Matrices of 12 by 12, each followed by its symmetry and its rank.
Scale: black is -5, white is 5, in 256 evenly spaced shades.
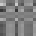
neither, rank one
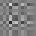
neither, rank one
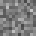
neither, full rank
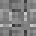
antisymmetric, rank two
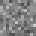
neither, full rank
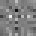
antisymmetric, rank two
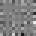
antisymmetric, rank two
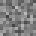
antisymmetric, full rank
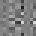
neither, rank two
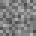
antisymmetric, full rank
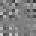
antisymmetric, rank two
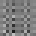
neither, rank one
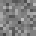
antisymmetric, full rank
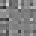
antisymmetric, rank two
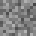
neither, full rank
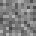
antisymmetric, full rank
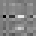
neither, rank two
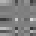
neither, rank one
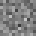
antisymmetric, full rank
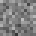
neither, full rank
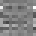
neither, rank two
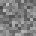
neither, full rank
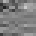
neither, rank two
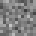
antisymmetric, full rank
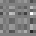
neither, rank one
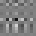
neither, rank one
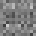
neither, rank two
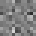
antisymmetric, rank two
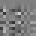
neither, rank two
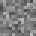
neither, full rank
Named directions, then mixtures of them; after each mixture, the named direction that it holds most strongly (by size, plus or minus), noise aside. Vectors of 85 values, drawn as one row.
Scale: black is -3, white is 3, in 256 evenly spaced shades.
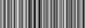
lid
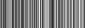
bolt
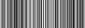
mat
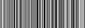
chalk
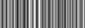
lid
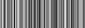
lid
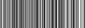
chalk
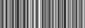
lid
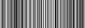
mat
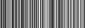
bolt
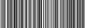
mat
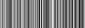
bolt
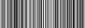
mat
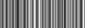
lid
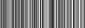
bolt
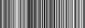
mat
